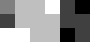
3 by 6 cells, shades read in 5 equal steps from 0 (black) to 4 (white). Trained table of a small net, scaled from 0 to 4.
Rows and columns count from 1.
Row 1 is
2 3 3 4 1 0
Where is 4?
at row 1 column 4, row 3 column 1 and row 3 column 2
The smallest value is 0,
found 2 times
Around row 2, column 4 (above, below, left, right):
4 3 3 1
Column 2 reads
3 3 4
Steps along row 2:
up same same down same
